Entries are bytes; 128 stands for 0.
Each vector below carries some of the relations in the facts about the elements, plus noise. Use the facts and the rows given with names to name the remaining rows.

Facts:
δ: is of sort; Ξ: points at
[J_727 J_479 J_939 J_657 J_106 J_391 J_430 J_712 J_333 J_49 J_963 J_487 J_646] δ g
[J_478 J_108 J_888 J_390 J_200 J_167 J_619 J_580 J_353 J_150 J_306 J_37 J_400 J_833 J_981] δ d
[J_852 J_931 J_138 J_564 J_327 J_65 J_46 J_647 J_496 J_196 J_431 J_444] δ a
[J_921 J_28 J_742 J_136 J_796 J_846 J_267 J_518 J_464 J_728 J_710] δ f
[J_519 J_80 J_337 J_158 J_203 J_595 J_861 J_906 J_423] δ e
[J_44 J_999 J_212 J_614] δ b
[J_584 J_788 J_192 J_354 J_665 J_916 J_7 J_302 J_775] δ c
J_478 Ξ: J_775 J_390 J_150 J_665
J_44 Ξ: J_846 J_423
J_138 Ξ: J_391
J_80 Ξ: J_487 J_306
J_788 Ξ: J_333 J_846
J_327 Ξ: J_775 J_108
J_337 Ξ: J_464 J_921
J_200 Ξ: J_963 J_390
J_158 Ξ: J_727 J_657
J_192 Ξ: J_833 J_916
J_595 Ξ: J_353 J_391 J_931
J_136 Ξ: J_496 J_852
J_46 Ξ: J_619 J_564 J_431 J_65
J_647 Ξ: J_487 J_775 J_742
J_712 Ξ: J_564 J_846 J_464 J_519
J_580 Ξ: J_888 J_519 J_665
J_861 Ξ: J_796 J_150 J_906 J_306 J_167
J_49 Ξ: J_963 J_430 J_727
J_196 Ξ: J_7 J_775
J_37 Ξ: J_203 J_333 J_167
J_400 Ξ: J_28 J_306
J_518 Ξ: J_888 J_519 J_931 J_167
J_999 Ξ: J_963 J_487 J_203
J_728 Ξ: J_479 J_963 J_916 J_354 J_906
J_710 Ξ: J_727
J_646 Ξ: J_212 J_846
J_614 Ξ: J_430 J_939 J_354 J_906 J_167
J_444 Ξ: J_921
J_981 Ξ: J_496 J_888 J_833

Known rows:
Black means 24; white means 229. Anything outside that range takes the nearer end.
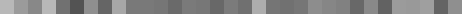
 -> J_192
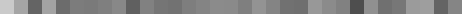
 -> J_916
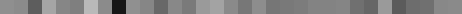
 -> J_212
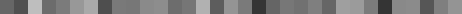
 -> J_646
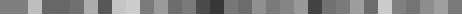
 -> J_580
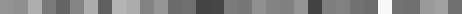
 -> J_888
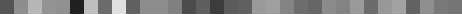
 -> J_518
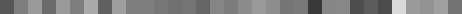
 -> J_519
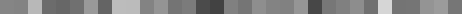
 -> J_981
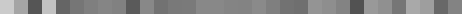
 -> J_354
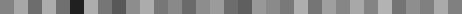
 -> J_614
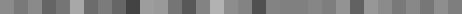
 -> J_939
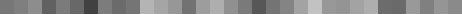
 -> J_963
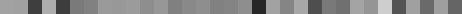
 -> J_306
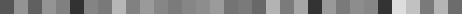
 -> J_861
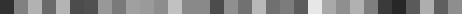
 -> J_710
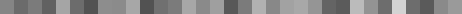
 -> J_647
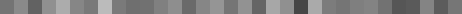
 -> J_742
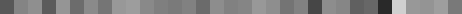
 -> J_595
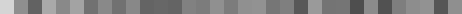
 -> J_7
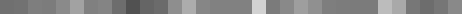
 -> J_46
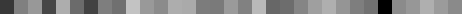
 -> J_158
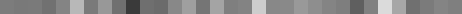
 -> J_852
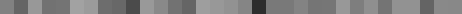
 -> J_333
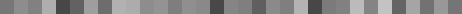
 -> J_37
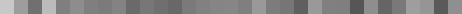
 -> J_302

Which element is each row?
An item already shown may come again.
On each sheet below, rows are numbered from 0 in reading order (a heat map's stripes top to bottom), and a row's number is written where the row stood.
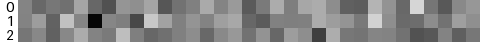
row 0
J_647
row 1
J_999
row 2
J_742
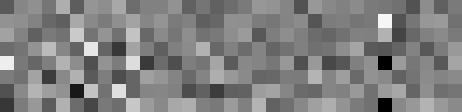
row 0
J_136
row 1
J_833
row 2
J_108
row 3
J_44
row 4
J_775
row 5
J_657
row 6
J_518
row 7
J_158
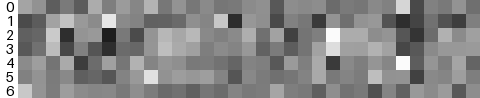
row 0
J_150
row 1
J_846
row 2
J_727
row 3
J_49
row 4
J_167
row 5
J_200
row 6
J_665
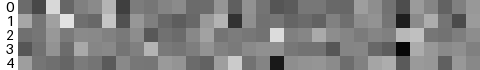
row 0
J_712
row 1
J_788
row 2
J_138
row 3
J_337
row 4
J_487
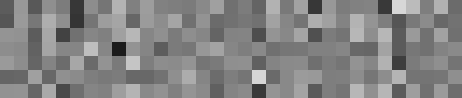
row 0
J_861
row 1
J_728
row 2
J_400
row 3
J_212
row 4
J_390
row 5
J_444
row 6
J_400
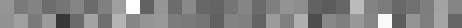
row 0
J_478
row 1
J_167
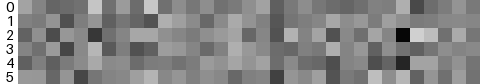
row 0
J_108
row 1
J_430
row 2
J_80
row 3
J_657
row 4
J_423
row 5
J_400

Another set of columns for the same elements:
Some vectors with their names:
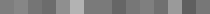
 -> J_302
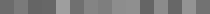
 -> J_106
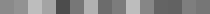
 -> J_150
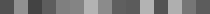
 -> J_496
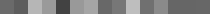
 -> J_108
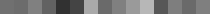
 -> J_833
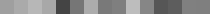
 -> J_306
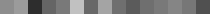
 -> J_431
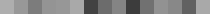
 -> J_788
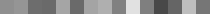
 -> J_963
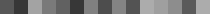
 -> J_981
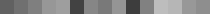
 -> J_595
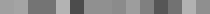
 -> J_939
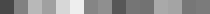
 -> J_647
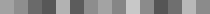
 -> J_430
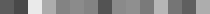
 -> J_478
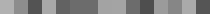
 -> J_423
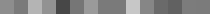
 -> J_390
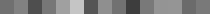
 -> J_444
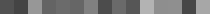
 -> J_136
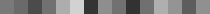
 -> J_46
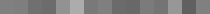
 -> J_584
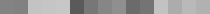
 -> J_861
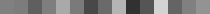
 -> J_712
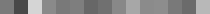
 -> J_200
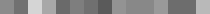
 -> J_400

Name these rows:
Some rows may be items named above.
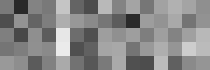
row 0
J_158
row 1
J_138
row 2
J_49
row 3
J_614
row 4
J_646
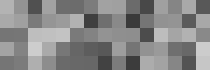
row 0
J_423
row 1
J_788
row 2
J_80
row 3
J_37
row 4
J_518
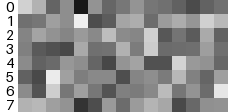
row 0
J_846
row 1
J_614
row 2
J_487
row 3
J_657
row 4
J_337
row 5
J_478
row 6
J_728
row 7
J_167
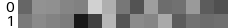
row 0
J_7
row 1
J_888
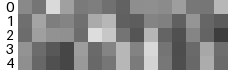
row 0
J_400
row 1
J_665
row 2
J_775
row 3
J_727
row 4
J_727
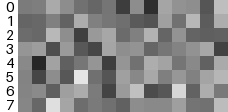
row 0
J_518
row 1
J_192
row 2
J_108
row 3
J_519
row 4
J_710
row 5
J_49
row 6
J_44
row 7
J_400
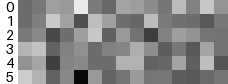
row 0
J_999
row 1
J_742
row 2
J_444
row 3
J_333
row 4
J_212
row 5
J_846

